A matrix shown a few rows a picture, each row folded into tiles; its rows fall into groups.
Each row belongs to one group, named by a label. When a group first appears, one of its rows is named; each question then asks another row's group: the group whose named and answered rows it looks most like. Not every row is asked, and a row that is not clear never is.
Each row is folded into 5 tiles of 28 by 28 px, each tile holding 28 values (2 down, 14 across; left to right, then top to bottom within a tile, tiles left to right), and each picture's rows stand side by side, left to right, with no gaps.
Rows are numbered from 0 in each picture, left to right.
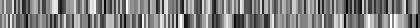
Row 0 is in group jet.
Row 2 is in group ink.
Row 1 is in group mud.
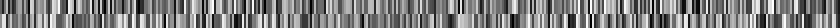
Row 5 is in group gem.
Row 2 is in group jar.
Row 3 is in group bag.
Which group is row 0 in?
gem
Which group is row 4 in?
gem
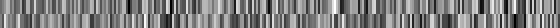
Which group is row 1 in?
jar
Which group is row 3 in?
bag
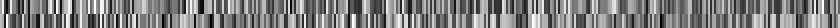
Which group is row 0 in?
mud
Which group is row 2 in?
ink
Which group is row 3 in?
ink
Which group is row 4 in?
jet
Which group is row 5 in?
ink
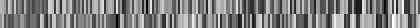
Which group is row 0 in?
mud
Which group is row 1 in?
gem
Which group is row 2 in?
ink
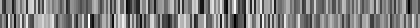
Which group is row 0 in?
bag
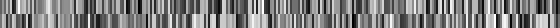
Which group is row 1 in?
ink
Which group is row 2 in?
jet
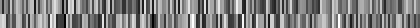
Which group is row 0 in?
gem
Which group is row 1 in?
gem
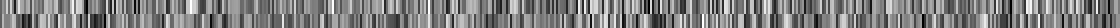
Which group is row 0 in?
bag
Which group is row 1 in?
jet
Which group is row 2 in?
mud
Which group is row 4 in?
gem
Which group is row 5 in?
mud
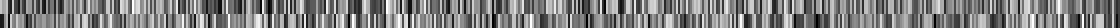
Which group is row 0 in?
jar
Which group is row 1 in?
ink
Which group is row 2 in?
ink
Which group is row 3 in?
jet
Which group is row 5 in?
mud
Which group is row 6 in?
mud
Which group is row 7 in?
gem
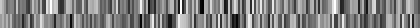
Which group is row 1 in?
bag
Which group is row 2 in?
bag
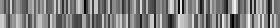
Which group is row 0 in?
gem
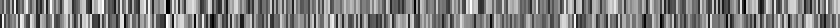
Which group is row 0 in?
mud
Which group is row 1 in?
jet
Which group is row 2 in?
gem
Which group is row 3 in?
jet
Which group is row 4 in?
jet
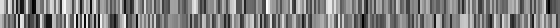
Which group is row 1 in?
jet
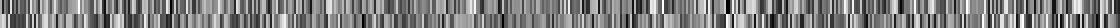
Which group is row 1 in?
jar
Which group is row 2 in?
jet
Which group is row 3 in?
bag
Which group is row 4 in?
jet
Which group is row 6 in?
jar
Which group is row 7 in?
mud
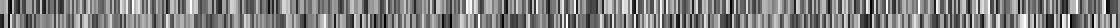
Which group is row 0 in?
jar
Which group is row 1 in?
jet
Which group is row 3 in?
bag
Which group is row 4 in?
mud
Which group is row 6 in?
jar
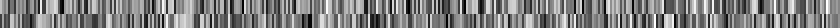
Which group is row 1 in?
bag
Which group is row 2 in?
bag
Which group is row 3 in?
jet
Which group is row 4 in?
jet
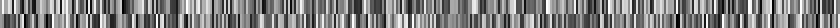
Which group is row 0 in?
mud
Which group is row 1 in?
mud
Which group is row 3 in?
jet
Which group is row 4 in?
mud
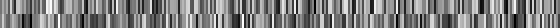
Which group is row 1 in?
gem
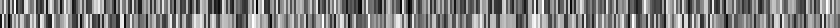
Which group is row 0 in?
mud
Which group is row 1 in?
ink
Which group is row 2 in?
ink
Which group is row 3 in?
ink
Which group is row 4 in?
ink
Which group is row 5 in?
jar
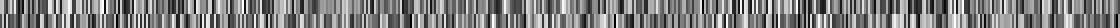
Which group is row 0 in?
mud
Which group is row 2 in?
mud
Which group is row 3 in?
ink
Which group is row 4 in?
jar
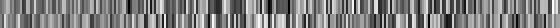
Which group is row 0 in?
jar
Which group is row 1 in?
ink
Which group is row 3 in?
jar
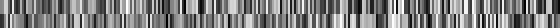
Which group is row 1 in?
jet
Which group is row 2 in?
ink
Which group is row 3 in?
gem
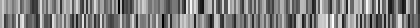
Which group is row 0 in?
mud
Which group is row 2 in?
gem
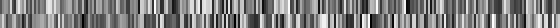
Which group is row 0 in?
bag
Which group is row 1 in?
mud
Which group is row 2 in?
jar
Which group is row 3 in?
ink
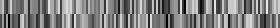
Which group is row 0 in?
mud
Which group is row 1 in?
jet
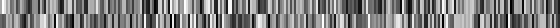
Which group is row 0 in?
jar
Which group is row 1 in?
gem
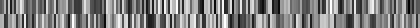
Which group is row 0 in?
ink
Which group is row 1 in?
gem
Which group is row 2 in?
jar
